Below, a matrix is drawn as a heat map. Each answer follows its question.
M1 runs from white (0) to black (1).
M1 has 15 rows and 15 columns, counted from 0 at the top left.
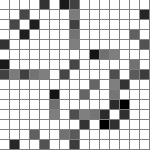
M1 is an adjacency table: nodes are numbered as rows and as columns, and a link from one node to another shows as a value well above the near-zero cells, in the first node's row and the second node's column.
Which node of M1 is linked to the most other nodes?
node 7
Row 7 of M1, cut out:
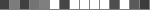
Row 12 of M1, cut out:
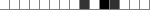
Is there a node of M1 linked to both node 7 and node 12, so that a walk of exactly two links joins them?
yes
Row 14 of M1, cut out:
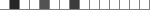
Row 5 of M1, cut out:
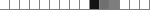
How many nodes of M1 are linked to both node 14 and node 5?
0
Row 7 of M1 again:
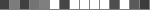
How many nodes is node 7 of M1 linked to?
9
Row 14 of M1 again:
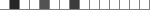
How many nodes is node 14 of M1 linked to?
3
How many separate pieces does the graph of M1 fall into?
1
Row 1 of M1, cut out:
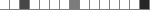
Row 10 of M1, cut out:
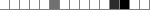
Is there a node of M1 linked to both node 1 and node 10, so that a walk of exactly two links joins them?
no
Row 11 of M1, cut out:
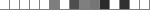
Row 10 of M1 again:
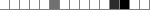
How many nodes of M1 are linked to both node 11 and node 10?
2
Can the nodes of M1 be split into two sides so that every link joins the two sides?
no
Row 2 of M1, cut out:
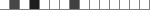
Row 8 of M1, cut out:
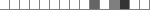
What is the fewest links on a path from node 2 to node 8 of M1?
3
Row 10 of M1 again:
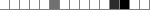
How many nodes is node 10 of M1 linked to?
3
